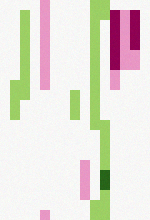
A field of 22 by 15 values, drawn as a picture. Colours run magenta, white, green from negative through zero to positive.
An odd patch, lower than its surroundings, sits in the top right. Values change most from cell to cell in the top right. The grain runs up and down. Overall the values sit about 50% of the way up the scale.
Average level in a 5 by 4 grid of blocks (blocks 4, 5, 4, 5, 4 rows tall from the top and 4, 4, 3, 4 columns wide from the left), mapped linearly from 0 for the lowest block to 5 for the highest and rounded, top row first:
4 2 5 0
4 2 4 1
4 4 5 3
3 3 4 3
3 3 5 3
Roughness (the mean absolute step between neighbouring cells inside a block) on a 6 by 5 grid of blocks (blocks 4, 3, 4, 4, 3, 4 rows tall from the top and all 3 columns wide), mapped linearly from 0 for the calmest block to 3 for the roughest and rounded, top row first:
1 2 0 3 3 | 1 2 0 3 2 | 2 1 1 2 0 | 1 0 1 2 0 | 0 0 1 3 0 | 0 1 1 2 0
